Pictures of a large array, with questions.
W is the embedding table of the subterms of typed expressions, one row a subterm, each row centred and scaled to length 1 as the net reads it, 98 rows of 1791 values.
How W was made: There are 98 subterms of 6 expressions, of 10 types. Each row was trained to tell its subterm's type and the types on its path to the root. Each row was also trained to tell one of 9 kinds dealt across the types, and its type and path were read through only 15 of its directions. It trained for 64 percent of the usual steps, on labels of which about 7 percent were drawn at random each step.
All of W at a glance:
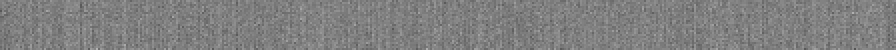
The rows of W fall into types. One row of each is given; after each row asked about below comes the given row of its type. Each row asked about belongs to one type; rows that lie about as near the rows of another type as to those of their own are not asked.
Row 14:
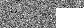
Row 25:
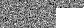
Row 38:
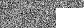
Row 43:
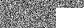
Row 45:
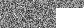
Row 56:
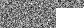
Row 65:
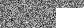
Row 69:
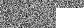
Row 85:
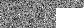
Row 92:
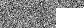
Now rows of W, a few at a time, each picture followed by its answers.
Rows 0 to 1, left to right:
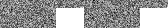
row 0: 92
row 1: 38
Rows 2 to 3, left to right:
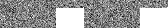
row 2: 45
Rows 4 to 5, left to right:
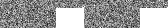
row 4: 43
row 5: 14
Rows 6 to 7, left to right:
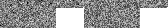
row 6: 56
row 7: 25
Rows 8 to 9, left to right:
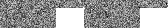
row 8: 56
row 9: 25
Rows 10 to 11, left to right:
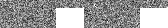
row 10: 45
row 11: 65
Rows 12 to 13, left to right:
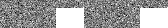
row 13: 92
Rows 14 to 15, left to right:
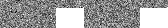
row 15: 43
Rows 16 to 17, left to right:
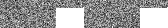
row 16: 69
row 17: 14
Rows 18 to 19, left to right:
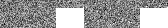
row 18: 45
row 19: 92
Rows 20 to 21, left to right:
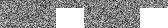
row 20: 85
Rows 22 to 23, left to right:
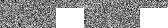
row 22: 65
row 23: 92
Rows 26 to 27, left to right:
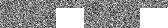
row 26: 45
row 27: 38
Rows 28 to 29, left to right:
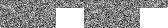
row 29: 38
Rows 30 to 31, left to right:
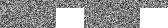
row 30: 56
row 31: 69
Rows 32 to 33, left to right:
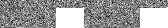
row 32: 69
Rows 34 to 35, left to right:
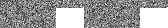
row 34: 69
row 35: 43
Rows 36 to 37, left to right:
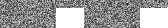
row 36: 69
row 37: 45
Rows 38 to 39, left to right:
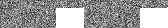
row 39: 14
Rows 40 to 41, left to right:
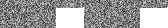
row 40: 38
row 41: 14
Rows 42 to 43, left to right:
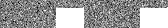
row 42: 38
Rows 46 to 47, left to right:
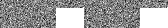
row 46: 43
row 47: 38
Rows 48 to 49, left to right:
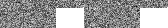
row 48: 65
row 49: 65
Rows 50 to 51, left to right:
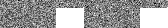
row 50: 56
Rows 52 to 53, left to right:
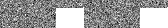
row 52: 25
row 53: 69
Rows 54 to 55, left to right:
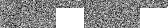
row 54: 85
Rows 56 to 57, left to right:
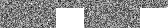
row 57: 65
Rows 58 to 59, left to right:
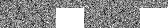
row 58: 69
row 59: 14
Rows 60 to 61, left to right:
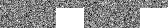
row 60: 56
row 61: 38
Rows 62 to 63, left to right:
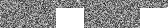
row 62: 56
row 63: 38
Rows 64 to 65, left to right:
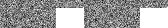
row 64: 56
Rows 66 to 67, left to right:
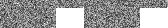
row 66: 92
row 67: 38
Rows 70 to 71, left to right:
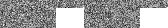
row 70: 65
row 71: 25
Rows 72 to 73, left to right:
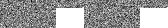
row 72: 25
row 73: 43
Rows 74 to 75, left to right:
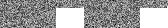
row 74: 65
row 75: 45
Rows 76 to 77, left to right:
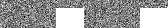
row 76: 85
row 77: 69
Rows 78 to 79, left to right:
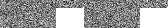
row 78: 85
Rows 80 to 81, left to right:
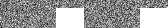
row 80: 65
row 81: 92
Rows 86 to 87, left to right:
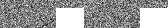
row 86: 43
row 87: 43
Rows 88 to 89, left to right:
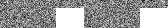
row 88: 92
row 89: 56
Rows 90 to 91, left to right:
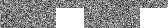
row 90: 56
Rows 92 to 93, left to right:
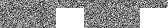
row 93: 85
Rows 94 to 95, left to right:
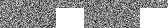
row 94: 14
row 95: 45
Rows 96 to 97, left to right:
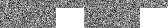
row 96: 38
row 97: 56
